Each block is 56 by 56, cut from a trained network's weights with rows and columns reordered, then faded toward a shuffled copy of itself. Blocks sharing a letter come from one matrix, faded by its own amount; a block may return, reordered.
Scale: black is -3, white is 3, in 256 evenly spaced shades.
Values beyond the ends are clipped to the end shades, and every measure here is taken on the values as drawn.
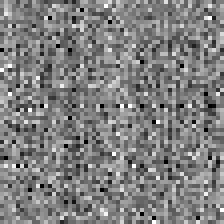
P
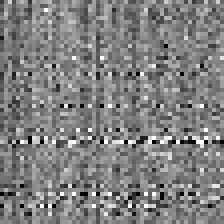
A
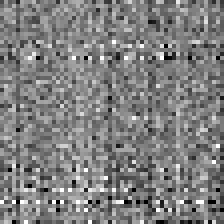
A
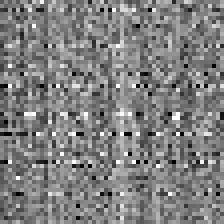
A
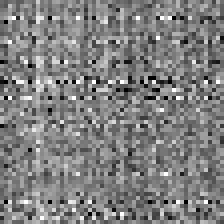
A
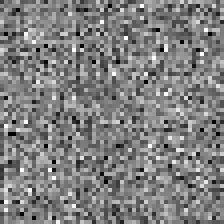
P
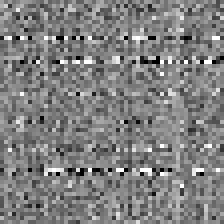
A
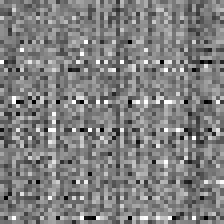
A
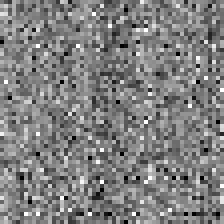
P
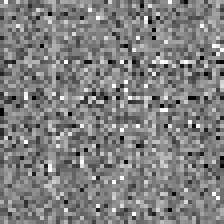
P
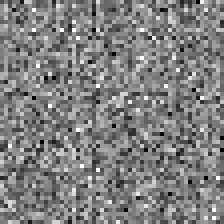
P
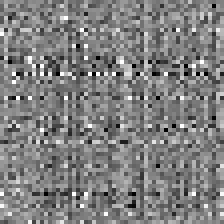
A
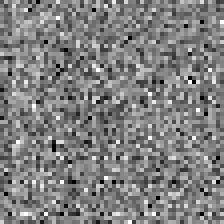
P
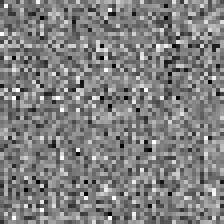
P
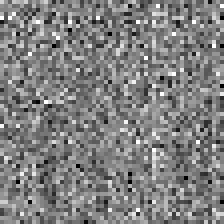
P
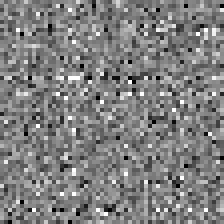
P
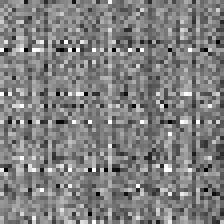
A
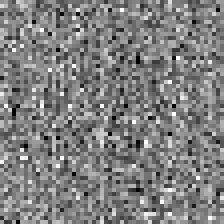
P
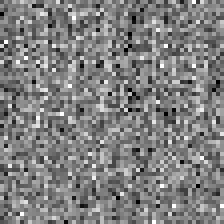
P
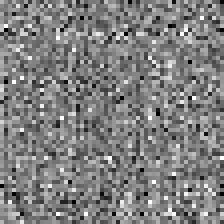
P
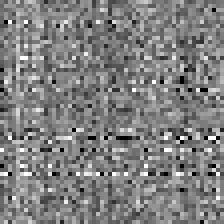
A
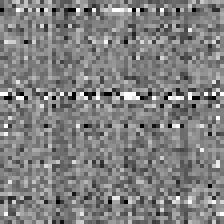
A
